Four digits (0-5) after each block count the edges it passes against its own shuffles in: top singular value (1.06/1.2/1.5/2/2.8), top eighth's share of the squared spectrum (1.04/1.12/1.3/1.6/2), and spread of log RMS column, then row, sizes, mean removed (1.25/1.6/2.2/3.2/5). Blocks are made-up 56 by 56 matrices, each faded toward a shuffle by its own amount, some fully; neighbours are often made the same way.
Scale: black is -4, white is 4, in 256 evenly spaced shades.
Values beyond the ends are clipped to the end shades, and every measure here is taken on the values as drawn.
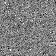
0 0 0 0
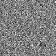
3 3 1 0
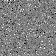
0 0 0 0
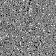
3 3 1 1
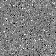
2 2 0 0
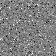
0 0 0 0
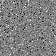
0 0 0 0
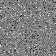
2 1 0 0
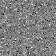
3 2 0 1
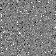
1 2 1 0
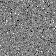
1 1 0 0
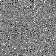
2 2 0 0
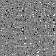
3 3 2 1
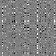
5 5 3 2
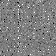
3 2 1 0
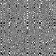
4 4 3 2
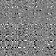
4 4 2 3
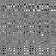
4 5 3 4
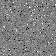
1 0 0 0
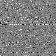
2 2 0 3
